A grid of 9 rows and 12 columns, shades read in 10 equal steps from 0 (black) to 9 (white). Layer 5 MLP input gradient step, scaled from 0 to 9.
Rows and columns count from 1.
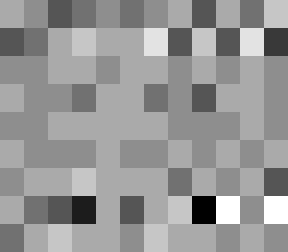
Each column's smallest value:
3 4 3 1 5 3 4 3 0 3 4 2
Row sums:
58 63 66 61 66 65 66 59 69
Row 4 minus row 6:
0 0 0 -1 0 1 -1 -1 -2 0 1 -1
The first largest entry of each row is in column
12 7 3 1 3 1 4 10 3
